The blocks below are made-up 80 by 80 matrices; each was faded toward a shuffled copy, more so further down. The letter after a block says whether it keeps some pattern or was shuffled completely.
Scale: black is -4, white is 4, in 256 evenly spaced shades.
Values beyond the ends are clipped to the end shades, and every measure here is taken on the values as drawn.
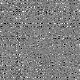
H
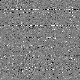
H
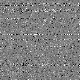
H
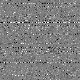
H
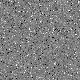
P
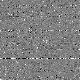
H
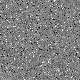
P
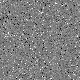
P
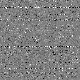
H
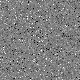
P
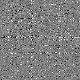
H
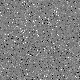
P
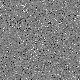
P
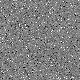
P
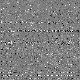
H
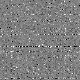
H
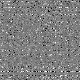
H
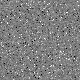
P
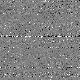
H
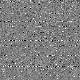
H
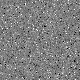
P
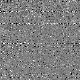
H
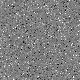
P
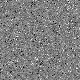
P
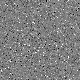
P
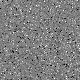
P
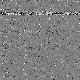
H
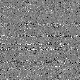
H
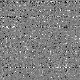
H
